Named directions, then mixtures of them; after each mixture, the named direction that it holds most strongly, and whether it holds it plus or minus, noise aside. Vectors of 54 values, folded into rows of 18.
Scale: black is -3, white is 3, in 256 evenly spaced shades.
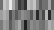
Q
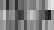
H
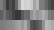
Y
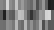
H, minus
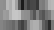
Y, minus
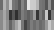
Q, plus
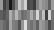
Q, minus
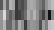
H, plus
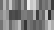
Q, plus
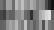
H, minus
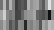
H, plus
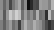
Q, minus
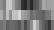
Y, minus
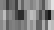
H, plus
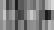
H, plus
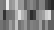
H, minus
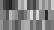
Q, minus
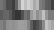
Y, plus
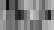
H, plus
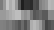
Y, minus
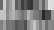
Y, minus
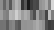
Y, minus
